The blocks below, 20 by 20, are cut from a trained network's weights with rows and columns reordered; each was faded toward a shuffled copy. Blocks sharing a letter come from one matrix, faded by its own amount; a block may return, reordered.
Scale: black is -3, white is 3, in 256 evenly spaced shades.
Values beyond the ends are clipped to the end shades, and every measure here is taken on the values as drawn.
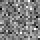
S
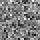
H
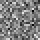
H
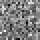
S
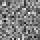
H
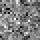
S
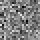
S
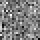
S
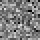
H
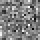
S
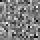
S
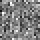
S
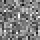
H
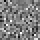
H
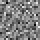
H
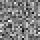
H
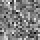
S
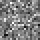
S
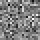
H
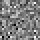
H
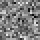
H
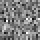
H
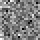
S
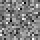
S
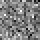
S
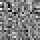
H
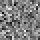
H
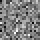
H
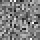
H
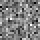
S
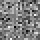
S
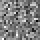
S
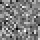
S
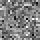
H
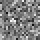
H
